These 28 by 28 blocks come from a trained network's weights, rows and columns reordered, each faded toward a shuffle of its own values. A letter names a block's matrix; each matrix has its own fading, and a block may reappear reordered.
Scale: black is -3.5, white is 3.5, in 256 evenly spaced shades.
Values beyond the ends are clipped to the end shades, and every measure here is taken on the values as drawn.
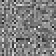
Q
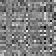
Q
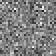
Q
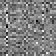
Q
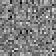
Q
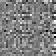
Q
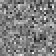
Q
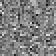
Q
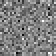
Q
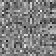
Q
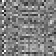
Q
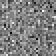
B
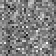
B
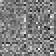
Q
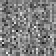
B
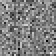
B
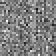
B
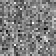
B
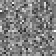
B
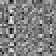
Q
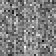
B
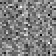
Q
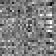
Q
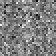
B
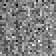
B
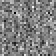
B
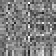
Q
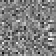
Q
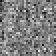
B
